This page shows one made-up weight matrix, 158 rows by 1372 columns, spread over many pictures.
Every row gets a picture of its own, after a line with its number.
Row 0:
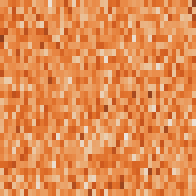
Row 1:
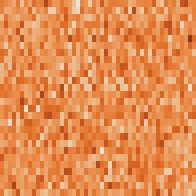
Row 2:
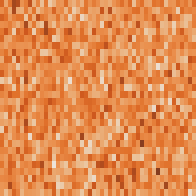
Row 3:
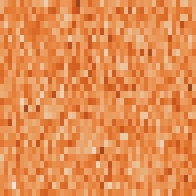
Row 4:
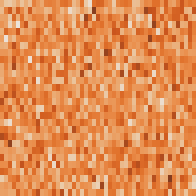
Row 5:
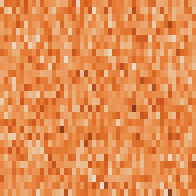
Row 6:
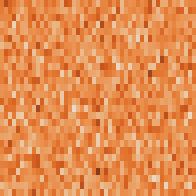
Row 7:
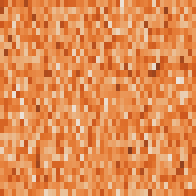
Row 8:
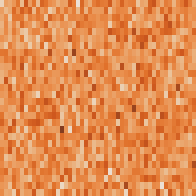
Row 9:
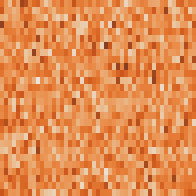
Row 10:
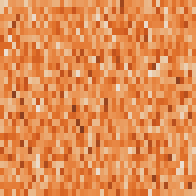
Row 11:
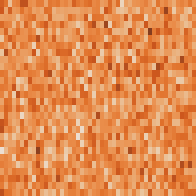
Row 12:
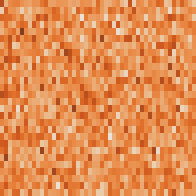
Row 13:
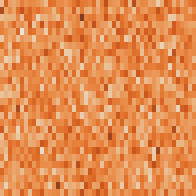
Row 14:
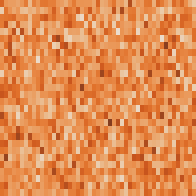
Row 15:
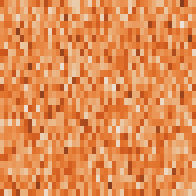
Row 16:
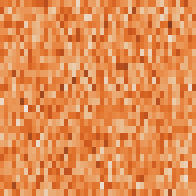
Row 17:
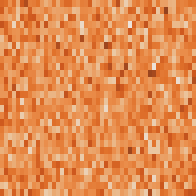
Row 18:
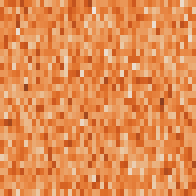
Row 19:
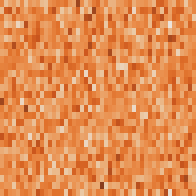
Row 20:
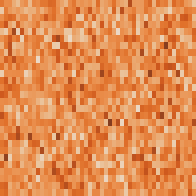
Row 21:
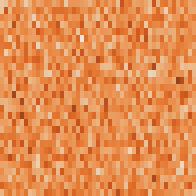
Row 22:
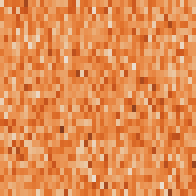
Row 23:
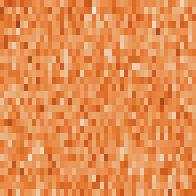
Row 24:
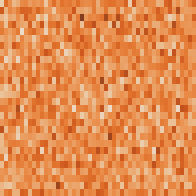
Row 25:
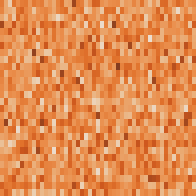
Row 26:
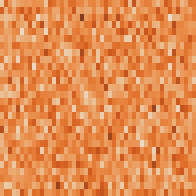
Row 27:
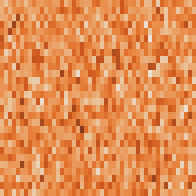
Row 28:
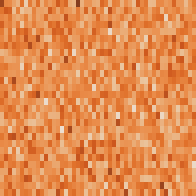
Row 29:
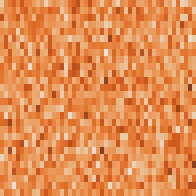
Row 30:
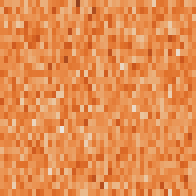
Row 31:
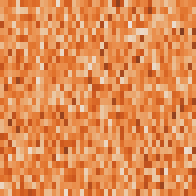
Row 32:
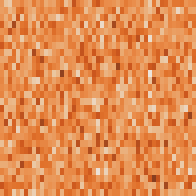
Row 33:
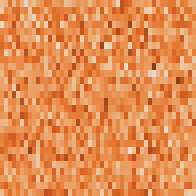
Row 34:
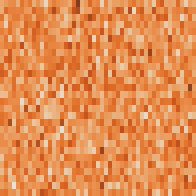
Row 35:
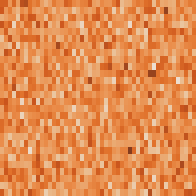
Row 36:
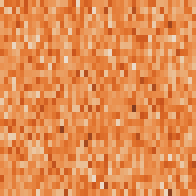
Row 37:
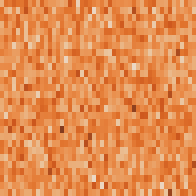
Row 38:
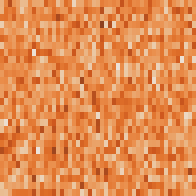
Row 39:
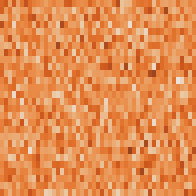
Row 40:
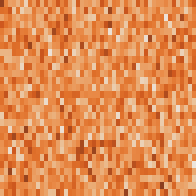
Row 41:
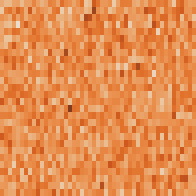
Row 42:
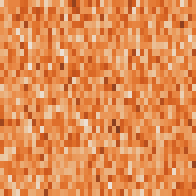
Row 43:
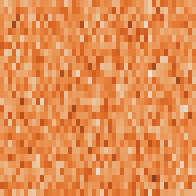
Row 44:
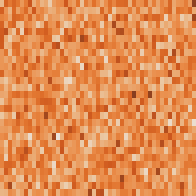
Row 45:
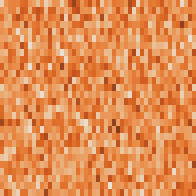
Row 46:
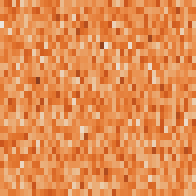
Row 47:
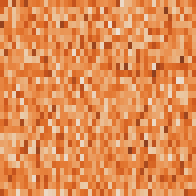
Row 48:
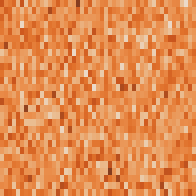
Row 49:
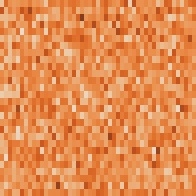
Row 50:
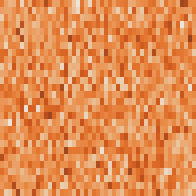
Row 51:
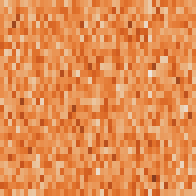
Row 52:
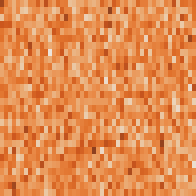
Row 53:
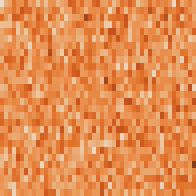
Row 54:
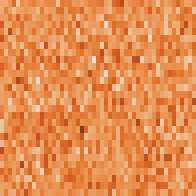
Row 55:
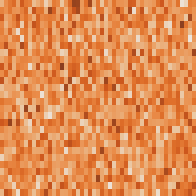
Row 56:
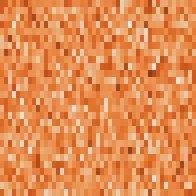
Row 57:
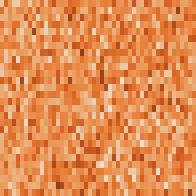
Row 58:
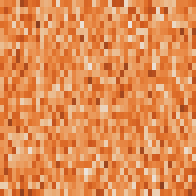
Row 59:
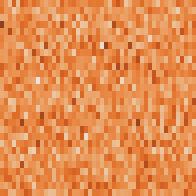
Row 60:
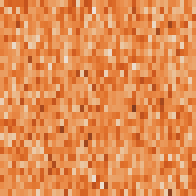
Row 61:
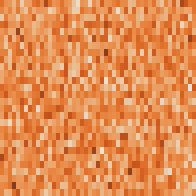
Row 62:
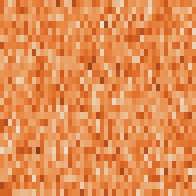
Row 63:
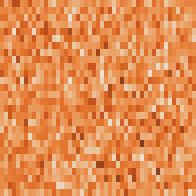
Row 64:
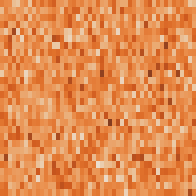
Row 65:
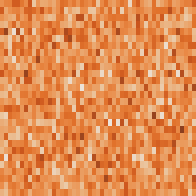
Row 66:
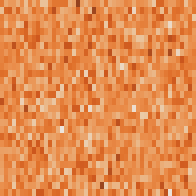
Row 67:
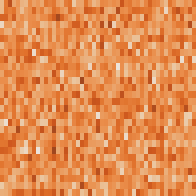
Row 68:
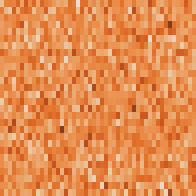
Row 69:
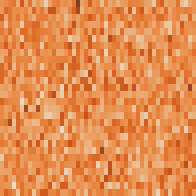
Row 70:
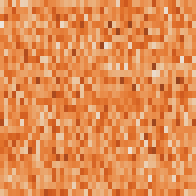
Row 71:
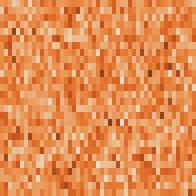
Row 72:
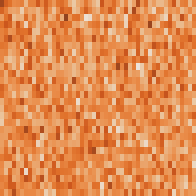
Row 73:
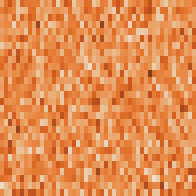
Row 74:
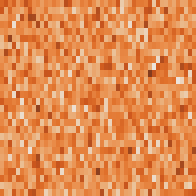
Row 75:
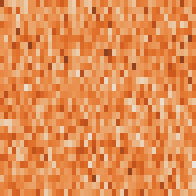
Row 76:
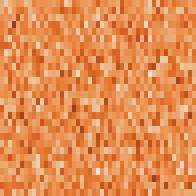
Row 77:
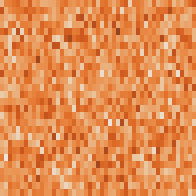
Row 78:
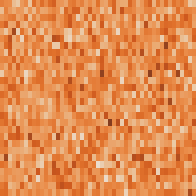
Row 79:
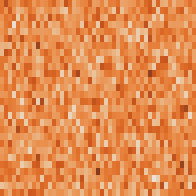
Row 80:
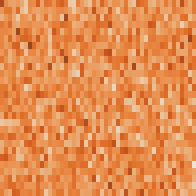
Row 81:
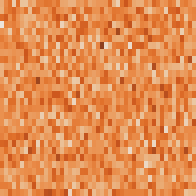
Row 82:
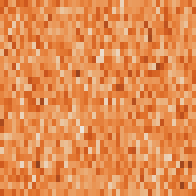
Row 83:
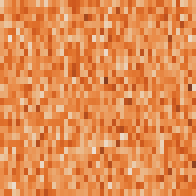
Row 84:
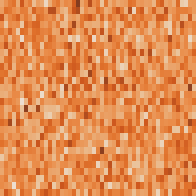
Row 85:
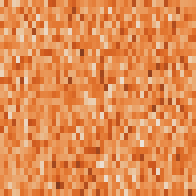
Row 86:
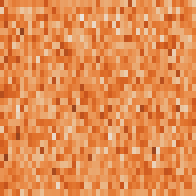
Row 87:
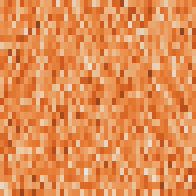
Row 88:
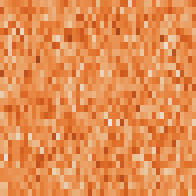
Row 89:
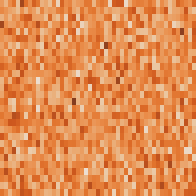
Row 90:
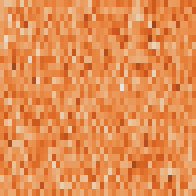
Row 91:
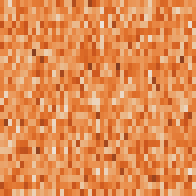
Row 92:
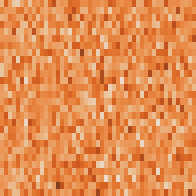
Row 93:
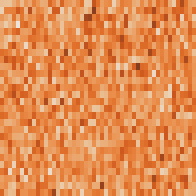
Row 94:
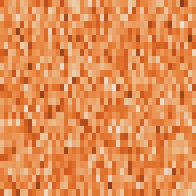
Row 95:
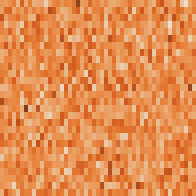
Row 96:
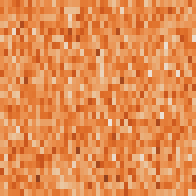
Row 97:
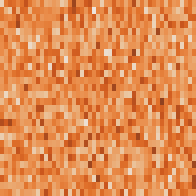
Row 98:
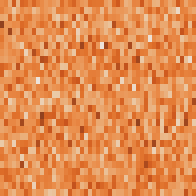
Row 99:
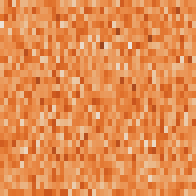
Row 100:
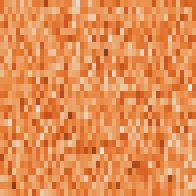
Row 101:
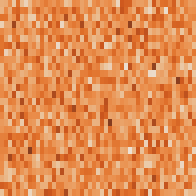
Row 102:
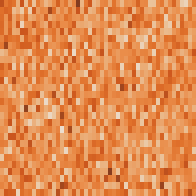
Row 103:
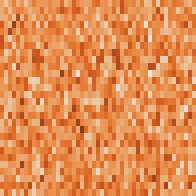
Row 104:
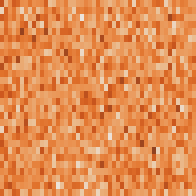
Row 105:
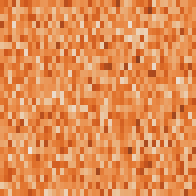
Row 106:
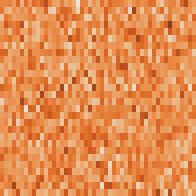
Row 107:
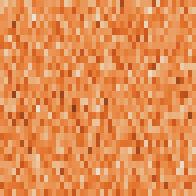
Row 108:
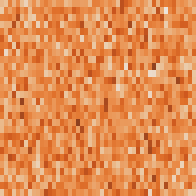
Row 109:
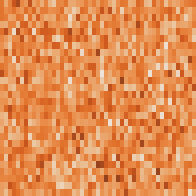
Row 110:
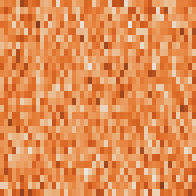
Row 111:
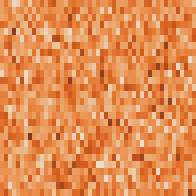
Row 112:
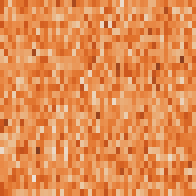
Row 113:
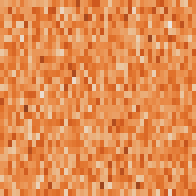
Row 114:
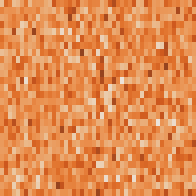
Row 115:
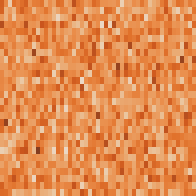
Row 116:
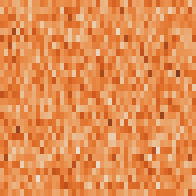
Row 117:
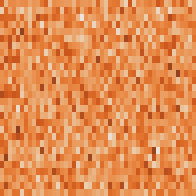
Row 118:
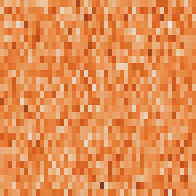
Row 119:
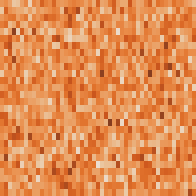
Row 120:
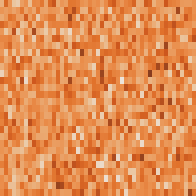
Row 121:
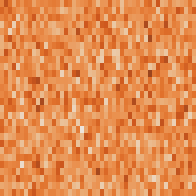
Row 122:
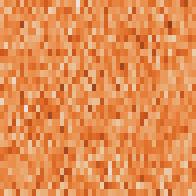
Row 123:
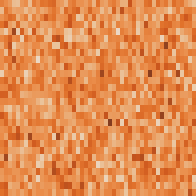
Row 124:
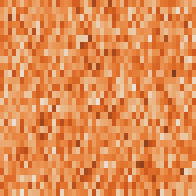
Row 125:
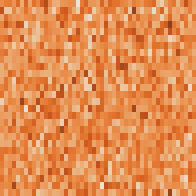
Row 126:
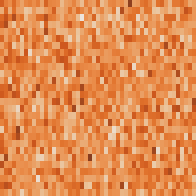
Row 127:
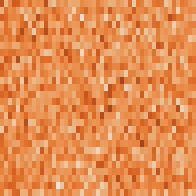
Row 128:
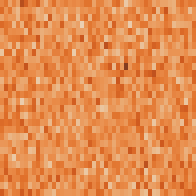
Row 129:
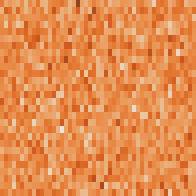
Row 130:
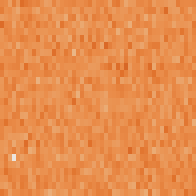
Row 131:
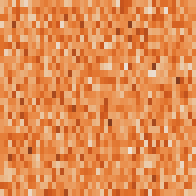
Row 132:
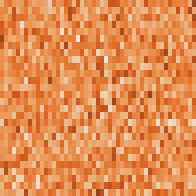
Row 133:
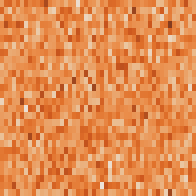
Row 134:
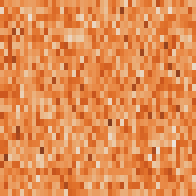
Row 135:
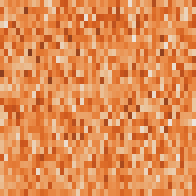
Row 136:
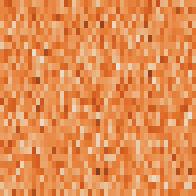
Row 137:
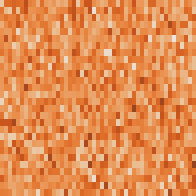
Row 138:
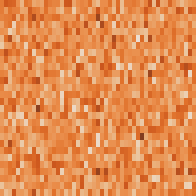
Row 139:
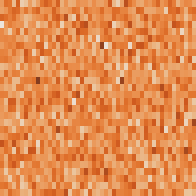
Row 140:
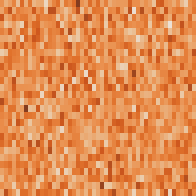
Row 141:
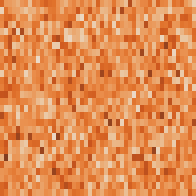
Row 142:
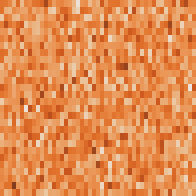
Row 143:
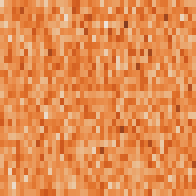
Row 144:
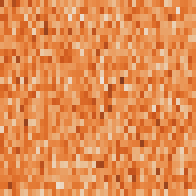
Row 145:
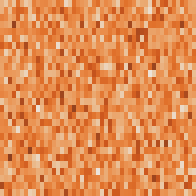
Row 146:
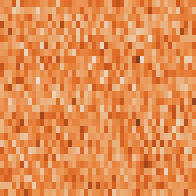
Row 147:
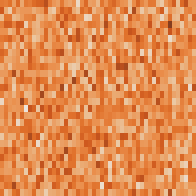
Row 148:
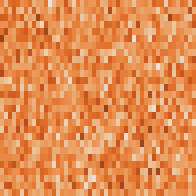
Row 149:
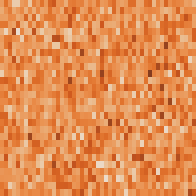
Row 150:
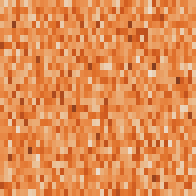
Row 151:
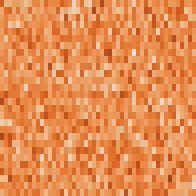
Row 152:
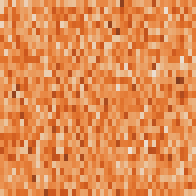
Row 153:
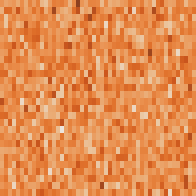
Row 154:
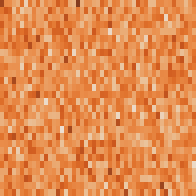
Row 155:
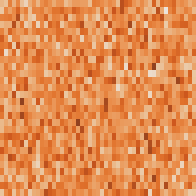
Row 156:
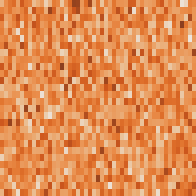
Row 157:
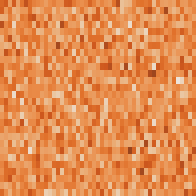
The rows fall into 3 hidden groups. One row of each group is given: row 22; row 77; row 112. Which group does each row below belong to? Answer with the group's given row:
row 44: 77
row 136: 112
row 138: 112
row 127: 77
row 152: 112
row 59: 112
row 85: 77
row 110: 112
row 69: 22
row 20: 77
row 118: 22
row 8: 22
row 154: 22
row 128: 112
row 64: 77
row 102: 22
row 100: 22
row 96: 77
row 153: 22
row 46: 112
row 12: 77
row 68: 22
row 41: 22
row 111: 77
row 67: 112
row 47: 112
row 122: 22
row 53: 22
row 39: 112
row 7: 112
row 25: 112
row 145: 112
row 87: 112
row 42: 22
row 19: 22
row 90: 22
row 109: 77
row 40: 22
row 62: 112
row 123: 77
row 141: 77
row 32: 112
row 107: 112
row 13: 77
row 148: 77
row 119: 77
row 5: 22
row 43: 112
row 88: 77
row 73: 112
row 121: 112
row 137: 22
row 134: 77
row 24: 77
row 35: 112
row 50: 22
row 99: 112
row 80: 22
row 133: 22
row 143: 22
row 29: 22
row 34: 22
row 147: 22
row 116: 77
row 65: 77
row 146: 112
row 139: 112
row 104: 77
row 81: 112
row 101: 112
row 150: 112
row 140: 22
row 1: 22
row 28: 22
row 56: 112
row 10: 112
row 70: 112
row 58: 112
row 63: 77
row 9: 112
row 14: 77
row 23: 22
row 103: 112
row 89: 112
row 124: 112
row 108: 112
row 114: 77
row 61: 22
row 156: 22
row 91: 112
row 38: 112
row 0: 77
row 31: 112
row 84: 22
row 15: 22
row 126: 77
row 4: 22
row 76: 112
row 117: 77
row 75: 22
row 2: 77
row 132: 77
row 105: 112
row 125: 22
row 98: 112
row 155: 112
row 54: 112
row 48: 22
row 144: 77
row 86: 77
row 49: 77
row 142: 22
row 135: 77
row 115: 112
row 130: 112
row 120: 77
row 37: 22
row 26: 77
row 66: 22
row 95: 22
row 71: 77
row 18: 22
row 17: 112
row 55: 22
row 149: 77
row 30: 22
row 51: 112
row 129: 22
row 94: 22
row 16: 22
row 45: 22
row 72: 22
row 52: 22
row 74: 112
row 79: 112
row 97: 22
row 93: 22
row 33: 112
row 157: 112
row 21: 112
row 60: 22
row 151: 22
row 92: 77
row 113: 22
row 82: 112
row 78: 77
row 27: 112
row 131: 112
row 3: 22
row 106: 22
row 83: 22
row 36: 22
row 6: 112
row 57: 77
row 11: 112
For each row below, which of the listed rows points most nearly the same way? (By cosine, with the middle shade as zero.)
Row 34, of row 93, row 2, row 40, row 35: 93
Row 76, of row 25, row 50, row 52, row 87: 25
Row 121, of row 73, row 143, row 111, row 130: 73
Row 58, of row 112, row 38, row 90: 38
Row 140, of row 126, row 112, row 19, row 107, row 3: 19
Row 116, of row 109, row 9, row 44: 9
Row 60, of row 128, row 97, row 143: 97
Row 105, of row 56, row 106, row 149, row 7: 56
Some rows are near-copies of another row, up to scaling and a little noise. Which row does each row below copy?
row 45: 42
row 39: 157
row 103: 27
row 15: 94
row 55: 156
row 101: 131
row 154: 28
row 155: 108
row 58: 110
